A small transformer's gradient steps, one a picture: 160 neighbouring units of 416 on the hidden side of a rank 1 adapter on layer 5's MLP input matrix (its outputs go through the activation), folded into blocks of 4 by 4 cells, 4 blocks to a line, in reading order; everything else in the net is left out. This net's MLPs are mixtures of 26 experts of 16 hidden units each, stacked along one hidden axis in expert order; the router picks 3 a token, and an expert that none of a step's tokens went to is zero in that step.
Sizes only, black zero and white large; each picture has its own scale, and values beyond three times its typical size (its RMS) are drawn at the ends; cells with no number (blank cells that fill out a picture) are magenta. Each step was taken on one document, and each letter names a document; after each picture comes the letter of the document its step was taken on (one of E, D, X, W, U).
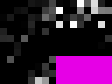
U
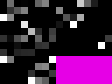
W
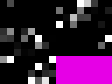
W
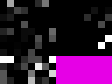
W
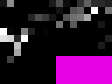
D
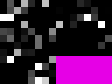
W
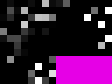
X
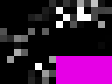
U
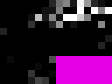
U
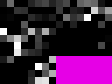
X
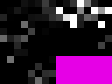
U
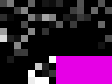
X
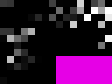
X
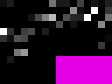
D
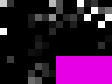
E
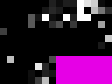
U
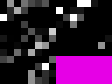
W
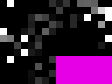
E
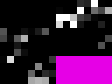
U
